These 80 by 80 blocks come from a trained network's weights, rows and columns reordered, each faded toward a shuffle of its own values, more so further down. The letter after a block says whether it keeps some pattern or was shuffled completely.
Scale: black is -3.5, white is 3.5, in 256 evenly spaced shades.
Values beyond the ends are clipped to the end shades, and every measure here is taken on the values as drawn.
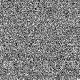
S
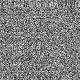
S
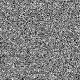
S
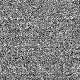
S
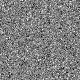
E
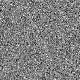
S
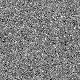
E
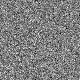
E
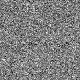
S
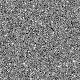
E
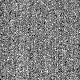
S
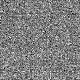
S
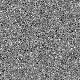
E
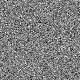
E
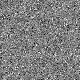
E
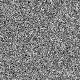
E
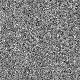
S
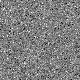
E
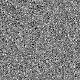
S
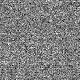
S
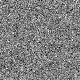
E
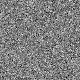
E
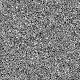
E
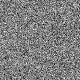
S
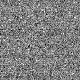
S
